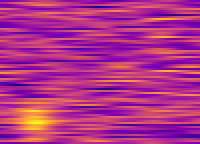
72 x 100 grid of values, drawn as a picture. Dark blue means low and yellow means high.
Streaks run across, left to right. Overall the values sit about 40% of the way up the scale. A single bump stands in the bottom left. Neither half mirrors the other. The bottom left is the ninth with the highest average.
